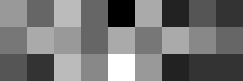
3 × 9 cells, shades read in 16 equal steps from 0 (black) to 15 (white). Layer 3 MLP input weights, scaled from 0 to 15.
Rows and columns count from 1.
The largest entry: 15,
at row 3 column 5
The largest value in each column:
9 10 11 8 15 10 10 8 6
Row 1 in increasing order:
0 2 3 5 6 6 9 10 11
